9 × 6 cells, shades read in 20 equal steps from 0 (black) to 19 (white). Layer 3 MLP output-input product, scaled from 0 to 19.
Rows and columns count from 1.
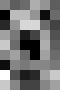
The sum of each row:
56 48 59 46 43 50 49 57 57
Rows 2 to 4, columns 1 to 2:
0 14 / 3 11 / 12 9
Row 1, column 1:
10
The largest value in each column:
19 14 16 16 13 15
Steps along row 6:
up down down up down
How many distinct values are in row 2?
5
